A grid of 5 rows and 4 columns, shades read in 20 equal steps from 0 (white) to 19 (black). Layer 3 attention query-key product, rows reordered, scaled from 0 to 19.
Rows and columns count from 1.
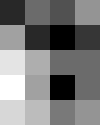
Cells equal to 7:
2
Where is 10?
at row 5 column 3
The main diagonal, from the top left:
16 16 11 11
